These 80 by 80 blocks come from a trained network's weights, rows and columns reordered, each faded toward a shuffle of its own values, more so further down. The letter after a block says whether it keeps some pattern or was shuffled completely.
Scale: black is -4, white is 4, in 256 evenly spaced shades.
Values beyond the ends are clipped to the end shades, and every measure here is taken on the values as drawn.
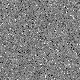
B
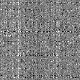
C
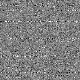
C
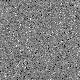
B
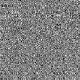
C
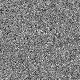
B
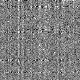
C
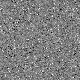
B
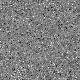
B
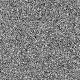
B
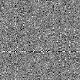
C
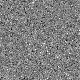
B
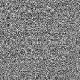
C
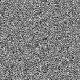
C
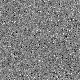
B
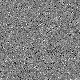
B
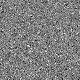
B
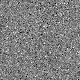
B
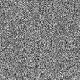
C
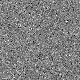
B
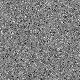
B
